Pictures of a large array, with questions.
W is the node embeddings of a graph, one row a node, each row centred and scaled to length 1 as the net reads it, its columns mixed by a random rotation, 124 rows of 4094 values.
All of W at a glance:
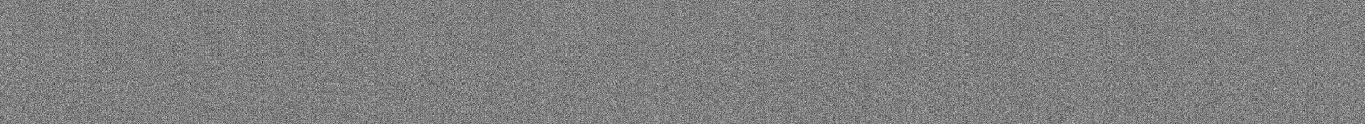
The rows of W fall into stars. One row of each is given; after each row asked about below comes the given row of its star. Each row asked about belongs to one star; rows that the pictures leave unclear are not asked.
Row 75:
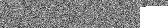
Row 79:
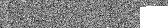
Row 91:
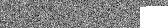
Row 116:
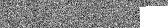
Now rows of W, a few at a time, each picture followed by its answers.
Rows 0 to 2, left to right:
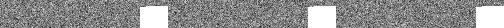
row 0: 75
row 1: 116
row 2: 116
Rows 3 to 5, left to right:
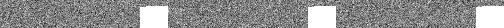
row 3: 79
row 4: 75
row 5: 91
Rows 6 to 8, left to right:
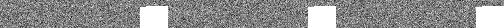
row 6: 79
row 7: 75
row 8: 116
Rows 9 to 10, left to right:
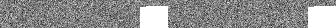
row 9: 79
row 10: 91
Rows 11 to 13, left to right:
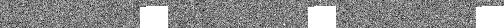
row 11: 79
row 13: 116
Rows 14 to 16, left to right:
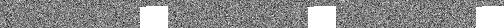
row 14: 116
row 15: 116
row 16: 91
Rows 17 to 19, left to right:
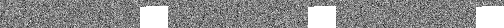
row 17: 75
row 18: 75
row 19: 75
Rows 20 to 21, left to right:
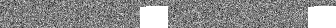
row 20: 79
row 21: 91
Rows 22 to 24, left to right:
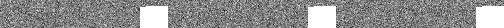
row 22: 116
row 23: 75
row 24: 79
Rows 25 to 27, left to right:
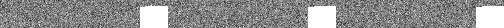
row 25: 91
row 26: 75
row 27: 91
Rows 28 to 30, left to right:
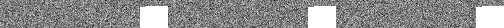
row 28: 91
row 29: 79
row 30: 116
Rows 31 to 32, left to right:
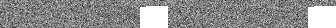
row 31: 79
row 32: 79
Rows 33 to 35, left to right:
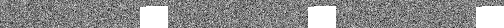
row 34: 91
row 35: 75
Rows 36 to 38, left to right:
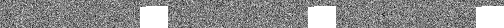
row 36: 116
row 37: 79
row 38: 116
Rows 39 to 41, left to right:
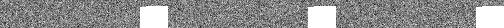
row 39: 91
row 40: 116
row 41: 75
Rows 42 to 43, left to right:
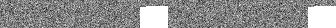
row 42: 79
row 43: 79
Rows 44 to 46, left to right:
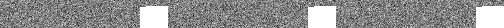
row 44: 79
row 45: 75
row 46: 75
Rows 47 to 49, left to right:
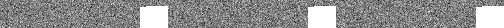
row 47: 116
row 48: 75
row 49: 79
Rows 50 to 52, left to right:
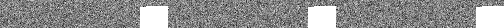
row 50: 75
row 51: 75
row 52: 75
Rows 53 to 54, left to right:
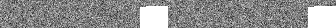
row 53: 79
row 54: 79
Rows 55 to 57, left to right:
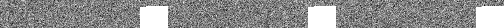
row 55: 79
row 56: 75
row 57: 75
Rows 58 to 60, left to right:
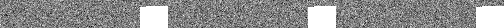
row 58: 116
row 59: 79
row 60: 75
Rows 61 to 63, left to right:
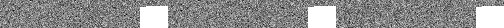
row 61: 116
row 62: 116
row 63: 79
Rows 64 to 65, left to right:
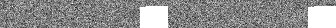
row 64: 116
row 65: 91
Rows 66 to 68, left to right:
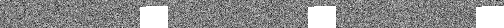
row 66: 75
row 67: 79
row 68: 79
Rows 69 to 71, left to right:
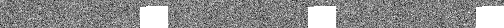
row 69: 79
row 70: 116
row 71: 75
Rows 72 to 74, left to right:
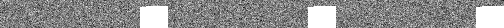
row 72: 91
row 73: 116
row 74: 75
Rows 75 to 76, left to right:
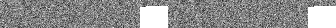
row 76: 79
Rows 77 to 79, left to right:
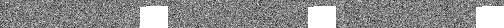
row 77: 91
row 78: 116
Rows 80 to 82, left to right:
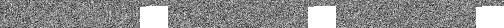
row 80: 91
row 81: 91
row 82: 116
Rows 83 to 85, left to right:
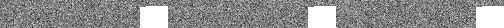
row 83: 116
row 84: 75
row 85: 75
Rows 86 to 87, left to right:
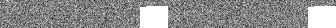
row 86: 75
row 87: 91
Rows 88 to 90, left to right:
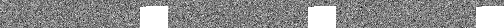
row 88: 91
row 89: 75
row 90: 75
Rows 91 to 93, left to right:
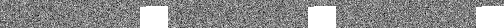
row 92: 79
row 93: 116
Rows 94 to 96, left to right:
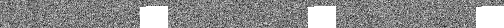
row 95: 116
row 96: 75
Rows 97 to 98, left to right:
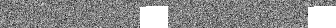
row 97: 116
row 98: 75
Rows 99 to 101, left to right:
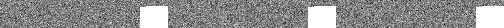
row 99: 75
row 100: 75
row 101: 91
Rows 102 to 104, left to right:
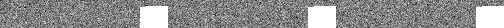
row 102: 91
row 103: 75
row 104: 116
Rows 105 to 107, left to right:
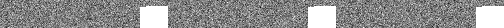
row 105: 116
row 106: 91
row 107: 79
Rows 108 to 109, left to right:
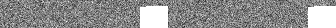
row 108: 91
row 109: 79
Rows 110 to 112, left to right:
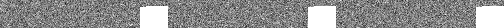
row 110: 79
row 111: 91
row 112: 91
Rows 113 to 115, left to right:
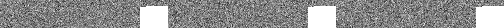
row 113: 75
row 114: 116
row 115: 79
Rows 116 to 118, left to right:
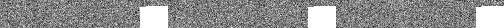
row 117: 116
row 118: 116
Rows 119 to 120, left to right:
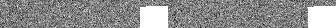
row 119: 79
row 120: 116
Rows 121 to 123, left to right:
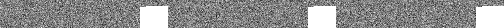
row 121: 75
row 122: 116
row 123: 75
